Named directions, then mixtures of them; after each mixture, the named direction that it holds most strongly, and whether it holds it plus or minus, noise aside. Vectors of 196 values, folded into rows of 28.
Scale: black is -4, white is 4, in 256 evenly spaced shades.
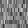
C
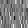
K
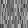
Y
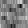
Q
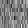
K, plus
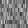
C, plus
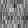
Y, minus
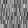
Y, minus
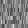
Y, plus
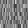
Y, minus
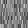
Y, minus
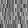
Y, plus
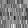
K, plus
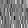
K, plus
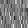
K, plus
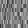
Y, plus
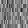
C, minus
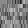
Q, minus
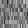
C, minus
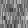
Y, plus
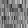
K, plus
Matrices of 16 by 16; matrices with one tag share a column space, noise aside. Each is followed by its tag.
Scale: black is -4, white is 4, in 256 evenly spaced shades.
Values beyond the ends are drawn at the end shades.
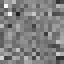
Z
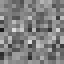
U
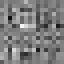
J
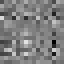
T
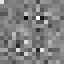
T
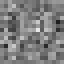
U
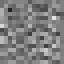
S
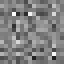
Z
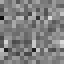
T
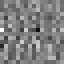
U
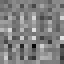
U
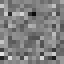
Z
